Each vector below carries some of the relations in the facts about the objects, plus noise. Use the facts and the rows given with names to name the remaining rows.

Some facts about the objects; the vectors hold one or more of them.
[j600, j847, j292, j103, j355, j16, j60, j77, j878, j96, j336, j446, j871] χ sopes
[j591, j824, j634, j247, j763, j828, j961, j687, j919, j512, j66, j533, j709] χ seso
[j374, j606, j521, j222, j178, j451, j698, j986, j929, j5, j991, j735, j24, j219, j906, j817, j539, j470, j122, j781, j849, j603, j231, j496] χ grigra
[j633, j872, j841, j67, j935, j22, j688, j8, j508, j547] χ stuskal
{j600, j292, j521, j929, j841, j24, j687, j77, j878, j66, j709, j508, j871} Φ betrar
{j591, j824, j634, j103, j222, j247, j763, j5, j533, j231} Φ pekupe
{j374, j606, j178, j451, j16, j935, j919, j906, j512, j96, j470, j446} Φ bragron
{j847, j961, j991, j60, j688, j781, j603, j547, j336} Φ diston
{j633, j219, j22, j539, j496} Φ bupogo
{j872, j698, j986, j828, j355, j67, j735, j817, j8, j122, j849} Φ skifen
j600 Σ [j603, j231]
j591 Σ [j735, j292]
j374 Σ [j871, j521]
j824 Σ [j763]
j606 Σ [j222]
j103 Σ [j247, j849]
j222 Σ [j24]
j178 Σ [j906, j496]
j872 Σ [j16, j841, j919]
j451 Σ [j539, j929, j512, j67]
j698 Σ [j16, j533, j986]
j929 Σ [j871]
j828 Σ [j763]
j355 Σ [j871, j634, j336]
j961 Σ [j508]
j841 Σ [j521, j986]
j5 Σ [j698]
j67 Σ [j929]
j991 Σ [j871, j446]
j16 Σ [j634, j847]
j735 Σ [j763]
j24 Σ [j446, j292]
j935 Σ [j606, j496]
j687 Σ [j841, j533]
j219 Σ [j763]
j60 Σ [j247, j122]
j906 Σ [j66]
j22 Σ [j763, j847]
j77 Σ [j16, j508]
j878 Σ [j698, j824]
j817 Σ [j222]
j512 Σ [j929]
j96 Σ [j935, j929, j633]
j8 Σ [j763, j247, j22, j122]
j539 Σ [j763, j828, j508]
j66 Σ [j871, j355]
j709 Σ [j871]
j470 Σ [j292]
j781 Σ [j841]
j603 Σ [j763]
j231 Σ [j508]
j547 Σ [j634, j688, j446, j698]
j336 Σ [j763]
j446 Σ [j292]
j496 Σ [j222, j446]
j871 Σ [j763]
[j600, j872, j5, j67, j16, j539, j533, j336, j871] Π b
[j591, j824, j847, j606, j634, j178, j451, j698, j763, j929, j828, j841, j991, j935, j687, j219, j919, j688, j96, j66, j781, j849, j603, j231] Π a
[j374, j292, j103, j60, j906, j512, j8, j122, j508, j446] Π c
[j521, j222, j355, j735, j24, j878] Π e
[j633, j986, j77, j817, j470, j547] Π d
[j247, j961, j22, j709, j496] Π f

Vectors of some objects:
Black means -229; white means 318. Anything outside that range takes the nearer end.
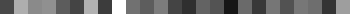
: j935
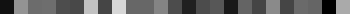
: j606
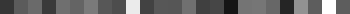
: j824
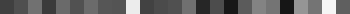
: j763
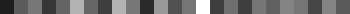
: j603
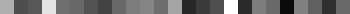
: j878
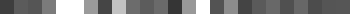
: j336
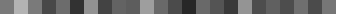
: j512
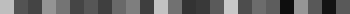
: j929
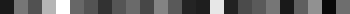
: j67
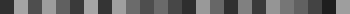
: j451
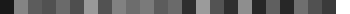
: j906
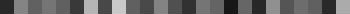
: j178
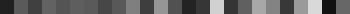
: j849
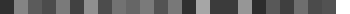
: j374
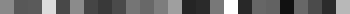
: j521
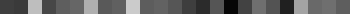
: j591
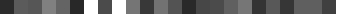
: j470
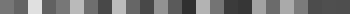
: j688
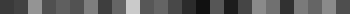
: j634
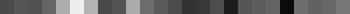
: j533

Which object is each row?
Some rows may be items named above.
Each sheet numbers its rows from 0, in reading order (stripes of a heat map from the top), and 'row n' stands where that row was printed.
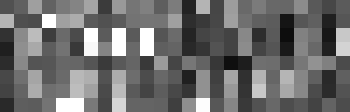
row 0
j60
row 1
j600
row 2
j446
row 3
j446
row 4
j219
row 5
j847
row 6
j847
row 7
j336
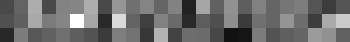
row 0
j60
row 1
j547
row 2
j219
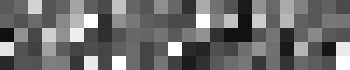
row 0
j688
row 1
j961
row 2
j539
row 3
j508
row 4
j470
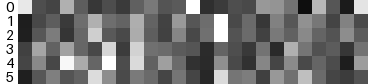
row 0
j508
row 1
j603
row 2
j603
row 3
j96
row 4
j16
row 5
j781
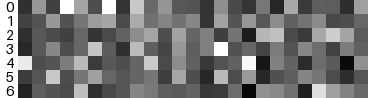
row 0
j16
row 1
j60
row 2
j828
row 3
j603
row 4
j709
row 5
j991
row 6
j8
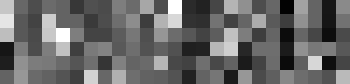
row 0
j292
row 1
j841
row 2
j871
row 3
j355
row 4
j496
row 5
j919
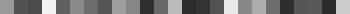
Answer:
j77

